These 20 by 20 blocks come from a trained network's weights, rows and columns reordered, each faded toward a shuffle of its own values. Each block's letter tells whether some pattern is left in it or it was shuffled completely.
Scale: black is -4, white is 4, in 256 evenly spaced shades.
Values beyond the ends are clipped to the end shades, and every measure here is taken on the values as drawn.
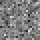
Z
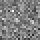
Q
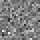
Z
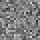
Q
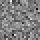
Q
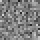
Z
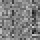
Q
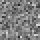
Z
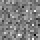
Z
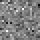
Z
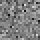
Z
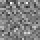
Q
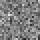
Z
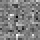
Q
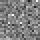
Q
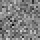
Z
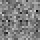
Q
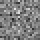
Q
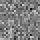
Q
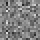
Q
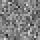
Z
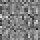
Q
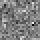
Q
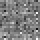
Q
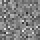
Q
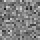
Q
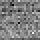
Q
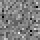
Z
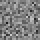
Q
